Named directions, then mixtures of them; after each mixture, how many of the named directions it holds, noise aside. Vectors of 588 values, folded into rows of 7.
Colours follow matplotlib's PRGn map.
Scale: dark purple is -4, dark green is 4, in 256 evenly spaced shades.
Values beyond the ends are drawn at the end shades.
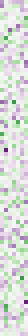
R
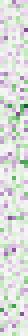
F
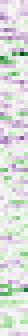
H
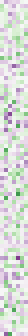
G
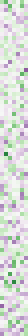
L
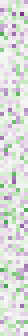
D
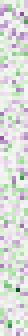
three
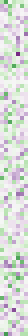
two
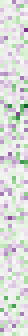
one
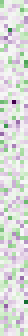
one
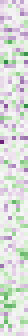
three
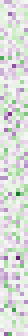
one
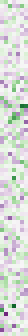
two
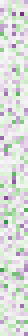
one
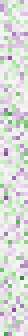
three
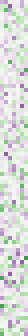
one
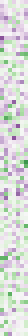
three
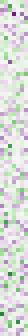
two
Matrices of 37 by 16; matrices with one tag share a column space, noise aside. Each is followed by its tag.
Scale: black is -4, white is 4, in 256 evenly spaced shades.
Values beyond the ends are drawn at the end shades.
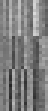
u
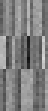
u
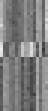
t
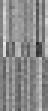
t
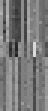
t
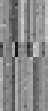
t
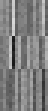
u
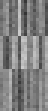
u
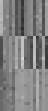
u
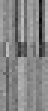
t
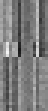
t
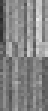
t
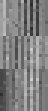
u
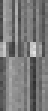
t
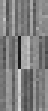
u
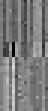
t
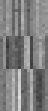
u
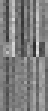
t
